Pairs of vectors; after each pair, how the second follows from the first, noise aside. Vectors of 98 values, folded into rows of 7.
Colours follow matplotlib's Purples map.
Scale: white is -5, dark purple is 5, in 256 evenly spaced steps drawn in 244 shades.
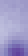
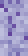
shuffled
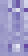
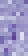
shuffled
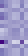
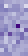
shuffled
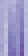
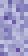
shuffled
